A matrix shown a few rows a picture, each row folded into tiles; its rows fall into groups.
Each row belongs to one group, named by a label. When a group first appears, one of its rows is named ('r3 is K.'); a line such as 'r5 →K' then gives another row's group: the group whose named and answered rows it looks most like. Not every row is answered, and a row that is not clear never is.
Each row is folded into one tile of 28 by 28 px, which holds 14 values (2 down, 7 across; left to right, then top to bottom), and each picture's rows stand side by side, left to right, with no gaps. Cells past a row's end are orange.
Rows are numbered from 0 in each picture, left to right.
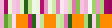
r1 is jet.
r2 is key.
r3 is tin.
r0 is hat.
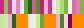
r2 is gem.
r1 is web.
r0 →key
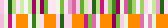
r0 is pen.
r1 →web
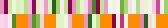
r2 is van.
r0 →hat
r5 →jet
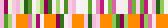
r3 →jet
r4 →key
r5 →web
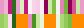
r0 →key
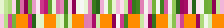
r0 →tin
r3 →pen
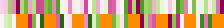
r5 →gem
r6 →pen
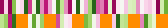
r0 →key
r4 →tin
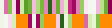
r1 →pen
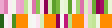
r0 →key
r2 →pen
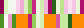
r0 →key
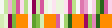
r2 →tin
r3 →tin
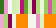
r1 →web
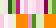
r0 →pen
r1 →jet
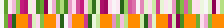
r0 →tin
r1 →pen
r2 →gem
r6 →pen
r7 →key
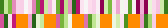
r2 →web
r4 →tin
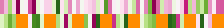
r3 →key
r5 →van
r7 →gem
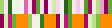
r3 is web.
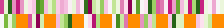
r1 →pen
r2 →tin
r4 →jet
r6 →hat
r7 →web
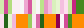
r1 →key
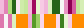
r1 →hat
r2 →jet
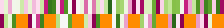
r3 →key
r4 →gem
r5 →key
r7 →pen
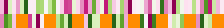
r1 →pen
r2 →tin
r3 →hat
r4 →van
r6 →hat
